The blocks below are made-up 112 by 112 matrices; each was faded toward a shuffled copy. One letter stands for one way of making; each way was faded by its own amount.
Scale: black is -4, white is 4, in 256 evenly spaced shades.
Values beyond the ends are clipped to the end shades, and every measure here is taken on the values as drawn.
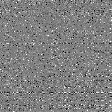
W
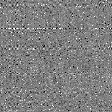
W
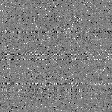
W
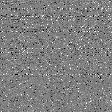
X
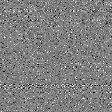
X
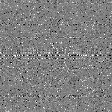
W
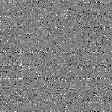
X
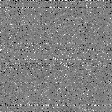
X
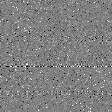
X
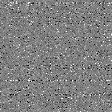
X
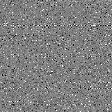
W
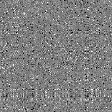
W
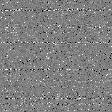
X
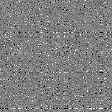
W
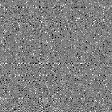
W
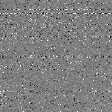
X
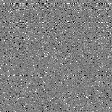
W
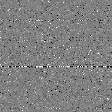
X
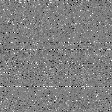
X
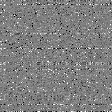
W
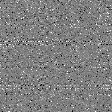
X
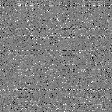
W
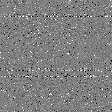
X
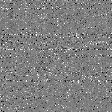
X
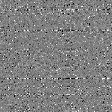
W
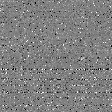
X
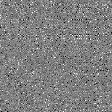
W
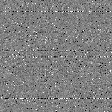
W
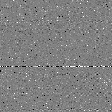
X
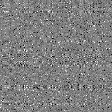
W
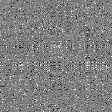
W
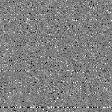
W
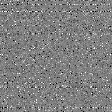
W
